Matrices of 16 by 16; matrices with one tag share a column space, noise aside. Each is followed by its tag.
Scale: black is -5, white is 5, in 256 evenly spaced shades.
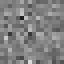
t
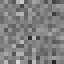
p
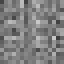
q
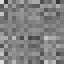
p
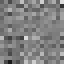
p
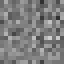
q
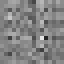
q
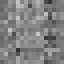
q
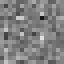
t
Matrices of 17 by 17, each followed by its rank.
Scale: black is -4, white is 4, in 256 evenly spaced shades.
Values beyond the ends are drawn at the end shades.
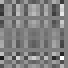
one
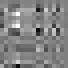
two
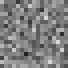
full rank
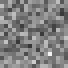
full rank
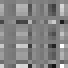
one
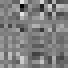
two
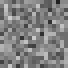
full rank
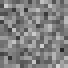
full rank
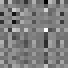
two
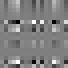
one
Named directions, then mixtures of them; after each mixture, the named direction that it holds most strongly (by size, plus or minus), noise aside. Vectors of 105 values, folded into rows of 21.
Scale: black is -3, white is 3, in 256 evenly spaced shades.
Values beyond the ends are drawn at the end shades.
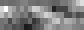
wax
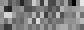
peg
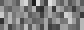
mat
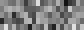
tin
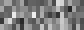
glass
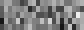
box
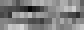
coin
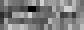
coin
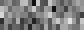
mat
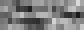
coin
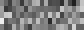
peg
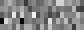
glass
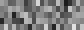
tin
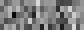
glass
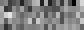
peg
